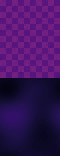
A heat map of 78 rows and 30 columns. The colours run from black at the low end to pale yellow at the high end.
The table splits into 2 rows of 1 panel. Panel 1,1: low, checkered, faint in contrast. Panel 2,1: very low, smooth, faint in contrast.
